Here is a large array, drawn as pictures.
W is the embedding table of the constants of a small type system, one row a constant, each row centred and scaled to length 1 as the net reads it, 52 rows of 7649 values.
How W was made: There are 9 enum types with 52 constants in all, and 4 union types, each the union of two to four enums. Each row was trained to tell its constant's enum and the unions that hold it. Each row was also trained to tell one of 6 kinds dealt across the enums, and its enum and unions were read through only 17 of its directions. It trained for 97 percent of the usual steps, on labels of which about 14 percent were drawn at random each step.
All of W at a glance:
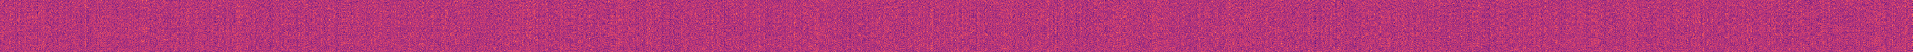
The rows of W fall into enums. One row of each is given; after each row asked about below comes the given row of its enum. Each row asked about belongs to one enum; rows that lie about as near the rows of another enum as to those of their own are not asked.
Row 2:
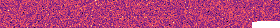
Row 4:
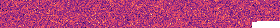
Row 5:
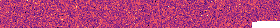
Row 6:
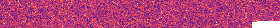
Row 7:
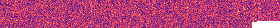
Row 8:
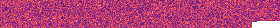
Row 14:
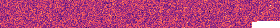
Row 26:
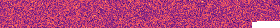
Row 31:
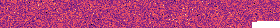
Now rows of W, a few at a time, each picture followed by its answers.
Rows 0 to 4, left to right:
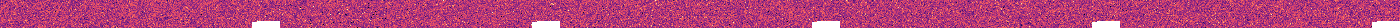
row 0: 4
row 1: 6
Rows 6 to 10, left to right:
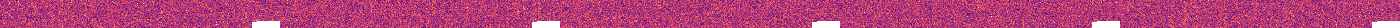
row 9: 2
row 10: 5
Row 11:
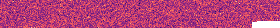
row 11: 4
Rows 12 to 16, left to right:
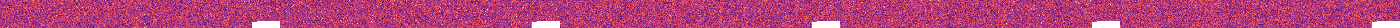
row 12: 31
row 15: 26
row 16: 26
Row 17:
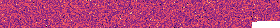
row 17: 5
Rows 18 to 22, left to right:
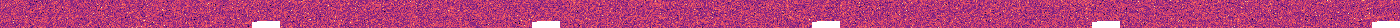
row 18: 8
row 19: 4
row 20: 26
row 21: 8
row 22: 14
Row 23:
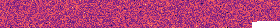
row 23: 2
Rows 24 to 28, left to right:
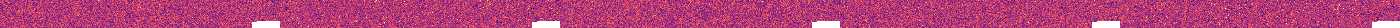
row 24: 2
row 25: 8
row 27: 31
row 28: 5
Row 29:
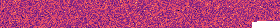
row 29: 8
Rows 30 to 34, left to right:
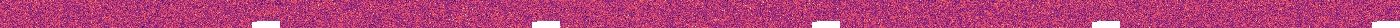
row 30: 7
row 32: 26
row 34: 2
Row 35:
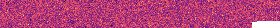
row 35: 2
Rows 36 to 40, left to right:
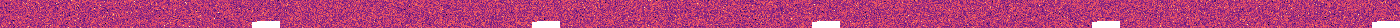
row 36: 6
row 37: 14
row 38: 26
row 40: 8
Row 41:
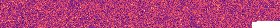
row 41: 4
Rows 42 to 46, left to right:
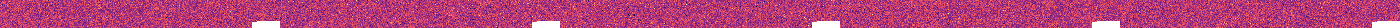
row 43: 4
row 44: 7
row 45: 26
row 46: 5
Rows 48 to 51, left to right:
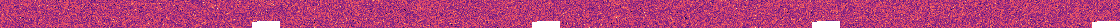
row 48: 5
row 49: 2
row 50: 8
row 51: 14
